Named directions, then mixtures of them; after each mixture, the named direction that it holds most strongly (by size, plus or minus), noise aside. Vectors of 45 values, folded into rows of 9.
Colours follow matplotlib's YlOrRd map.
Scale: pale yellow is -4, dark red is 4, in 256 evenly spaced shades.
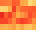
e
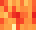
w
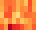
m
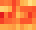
e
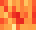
w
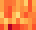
m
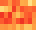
e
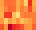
m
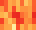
w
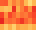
e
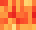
w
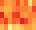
m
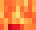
m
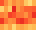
e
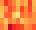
m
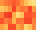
e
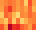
m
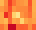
m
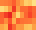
e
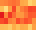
e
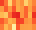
w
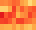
e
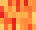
w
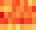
e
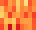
m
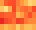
e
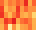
m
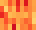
w
